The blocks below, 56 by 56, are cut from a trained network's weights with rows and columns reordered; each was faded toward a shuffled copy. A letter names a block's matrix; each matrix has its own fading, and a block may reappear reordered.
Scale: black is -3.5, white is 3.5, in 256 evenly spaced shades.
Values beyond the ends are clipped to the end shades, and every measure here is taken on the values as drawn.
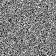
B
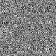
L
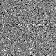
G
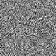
L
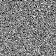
G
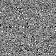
G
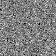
G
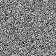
B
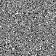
G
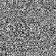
L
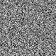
B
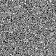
G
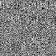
L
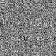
L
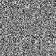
L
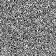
B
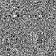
L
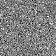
G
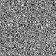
L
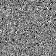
G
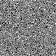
G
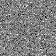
G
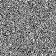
B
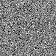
G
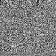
L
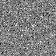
G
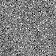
G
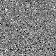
G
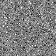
G
